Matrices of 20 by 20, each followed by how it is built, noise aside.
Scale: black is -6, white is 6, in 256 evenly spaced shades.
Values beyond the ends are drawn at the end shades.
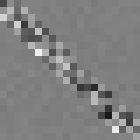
banded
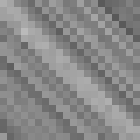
Toeplitz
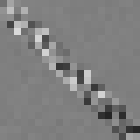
banded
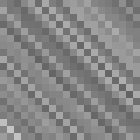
Toeplitz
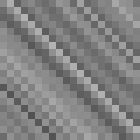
Toeplitz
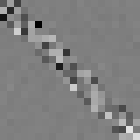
banded
